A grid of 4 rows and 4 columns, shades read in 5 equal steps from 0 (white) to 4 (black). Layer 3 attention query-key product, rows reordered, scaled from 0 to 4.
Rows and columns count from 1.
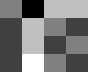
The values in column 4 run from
1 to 3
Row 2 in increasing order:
1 2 3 3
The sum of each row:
8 9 9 8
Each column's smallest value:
2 0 1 1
